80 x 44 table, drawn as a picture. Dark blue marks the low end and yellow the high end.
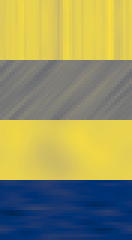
The table splits into 4 rows of 1 panel. Panel 1,1: very high, streaked downward, faint in contrast. Panel 2,1: middling, slanting up to the right, faint in contrast. Panel 3,1: very high, smooth, faint in contrast. Panel 4,1: very low, streaked across, faint in contrast.
